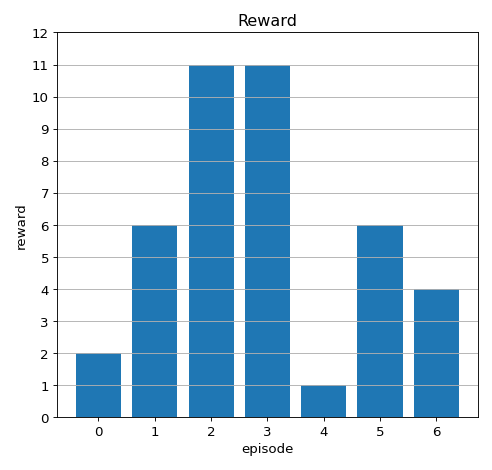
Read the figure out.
Title: Reward
x-axis: episode, ticks 0 1 2 3 4 5 6
y-axis: reward, ticks 0 1 2 3 4 5 6 7 8 9 10 11 12
Values:
2 6 11 11 1 6 4
